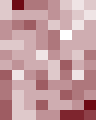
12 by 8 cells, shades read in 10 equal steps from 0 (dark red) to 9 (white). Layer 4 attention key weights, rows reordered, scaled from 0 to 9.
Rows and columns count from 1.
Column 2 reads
0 6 4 6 7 6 5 8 6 7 7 7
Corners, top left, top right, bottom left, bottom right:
7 7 3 2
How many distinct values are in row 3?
6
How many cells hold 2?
1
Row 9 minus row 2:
-3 0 0 -3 0 -1 -3 -4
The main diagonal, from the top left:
7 6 3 5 4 6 6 4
